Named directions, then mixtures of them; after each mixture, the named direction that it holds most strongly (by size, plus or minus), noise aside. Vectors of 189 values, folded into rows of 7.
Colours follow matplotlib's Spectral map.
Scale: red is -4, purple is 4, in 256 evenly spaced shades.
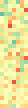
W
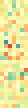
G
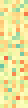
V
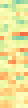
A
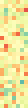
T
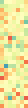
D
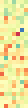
T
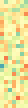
V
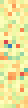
G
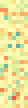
V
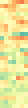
A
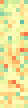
D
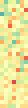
W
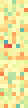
G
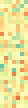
V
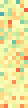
W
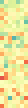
D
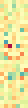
G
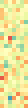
D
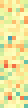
D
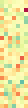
D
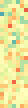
W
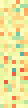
V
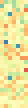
G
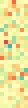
G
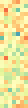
V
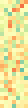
V
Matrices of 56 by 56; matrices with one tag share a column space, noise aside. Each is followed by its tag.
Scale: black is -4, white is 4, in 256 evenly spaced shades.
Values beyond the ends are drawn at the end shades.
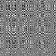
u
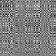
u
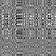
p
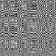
u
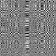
u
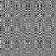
u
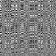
u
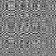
u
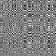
u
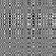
p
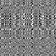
p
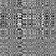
p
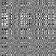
p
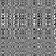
p
